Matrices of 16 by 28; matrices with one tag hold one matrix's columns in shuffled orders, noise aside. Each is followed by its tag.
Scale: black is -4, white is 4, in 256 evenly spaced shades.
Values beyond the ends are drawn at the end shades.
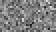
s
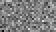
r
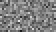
r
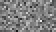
r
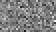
r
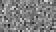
s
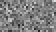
s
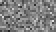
r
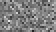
r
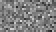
r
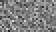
r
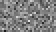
r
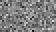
r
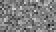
s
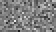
r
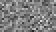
r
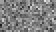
s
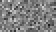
s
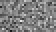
r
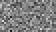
r
